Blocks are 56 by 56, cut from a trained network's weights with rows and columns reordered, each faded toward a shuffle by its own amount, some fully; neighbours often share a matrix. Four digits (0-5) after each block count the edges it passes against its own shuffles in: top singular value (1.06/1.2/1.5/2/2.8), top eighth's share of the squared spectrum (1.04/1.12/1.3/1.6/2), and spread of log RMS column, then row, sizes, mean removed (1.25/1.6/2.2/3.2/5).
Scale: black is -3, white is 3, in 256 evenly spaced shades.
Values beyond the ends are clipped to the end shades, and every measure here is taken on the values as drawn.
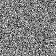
1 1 0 0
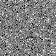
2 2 0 0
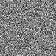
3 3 1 0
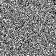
0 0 0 0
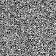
2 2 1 0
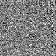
3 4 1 1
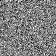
0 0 0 0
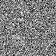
2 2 0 0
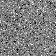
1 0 0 0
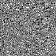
3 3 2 2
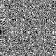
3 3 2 1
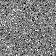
0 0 0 0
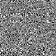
3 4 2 3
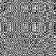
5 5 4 3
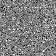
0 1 0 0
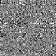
3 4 2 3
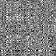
3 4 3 2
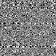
3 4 2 2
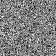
1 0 0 0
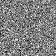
2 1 0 0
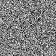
2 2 0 0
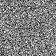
0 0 0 0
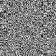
3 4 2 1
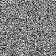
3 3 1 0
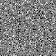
2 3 1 2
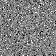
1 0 0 0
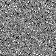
0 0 0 0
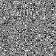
3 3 2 2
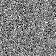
0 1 0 0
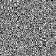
3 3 2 1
